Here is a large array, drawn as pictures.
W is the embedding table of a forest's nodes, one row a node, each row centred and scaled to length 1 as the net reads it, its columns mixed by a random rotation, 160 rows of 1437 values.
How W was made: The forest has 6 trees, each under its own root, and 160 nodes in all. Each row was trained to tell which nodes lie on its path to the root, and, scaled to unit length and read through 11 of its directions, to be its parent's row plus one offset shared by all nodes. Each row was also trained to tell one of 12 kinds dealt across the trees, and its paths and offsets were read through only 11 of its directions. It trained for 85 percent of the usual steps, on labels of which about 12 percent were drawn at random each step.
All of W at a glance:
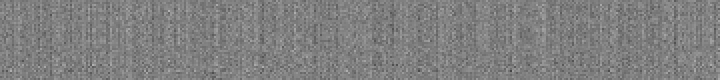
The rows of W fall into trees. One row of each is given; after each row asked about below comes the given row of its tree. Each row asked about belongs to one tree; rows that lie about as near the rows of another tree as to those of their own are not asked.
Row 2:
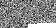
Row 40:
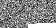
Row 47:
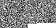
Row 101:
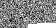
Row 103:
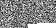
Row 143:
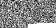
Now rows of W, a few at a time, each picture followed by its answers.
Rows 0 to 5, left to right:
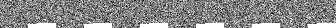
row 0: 47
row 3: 101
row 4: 47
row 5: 103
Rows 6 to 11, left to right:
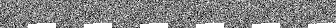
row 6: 40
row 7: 101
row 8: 103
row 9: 101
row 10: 2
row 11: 2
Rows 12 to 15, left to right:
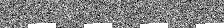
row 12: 47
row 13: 143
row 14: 103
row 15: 103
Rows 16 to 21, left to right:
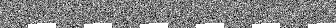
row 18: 101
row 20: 2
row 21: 2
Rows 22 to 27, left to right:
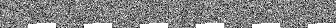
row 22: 101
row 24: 103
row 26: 101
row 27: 40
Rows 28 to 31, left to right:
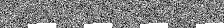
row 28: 103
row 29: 40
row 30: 101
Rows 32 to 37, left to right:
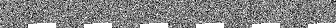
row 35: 2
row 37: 2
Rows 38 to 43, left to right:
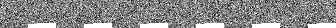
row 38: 2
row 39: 2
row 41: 47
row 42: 2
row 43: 103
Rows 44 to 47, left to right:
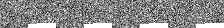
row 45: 103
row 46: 47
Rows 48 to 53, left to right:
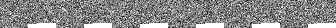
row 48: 103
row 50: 2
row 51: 101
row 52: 103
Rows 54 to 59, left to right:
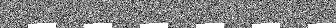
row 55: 47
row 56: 101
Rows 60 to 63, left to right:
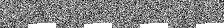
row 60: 101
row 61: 2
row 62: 103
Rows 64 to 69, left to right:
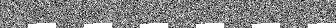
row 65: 2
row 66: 47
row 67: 103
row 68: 103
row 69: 47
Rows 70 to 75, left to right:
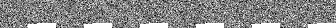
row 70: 47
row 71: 103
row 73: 103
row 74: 103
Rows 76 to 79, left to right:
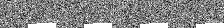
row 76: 2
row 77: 103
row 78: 2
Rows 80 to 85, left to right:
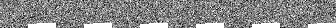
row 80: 2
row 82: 101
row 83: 101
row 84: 2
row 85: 143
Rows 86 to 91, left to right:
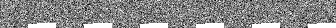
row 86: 101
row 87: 103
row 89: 40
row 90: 2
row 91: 103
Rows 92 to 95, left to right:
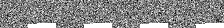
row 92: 47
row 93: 2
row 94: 47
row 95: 103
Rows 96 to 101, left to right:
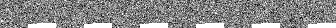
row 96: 103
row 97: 40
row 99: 101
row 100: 47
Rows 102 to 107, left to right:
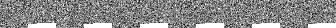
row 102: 40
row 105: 143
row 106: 40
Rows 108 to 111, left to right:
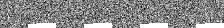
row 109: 2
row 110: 40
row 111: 40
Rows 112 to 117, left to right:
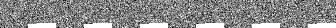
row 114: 103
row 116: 47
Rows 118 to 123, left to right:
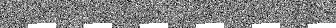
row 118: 2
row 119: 47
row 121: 2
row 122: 2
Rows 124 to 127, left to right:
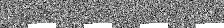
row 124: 103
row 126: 2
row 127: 47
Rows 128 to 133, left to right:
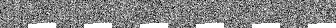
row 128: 101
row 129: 101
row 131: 103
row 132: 40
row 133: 47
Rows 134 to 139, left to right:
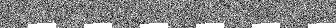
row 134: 40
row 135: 40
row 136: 103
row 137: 2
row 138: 2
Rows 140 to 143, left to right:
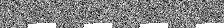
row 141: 2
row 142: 2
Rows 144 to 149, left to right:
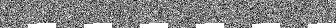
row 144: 47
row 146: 47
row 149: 40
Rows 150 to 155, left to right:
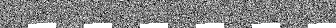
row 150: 2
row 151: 47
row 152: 40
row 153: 103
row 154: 103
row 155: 47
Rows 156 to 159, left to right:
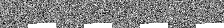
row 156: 101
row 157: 47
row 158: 103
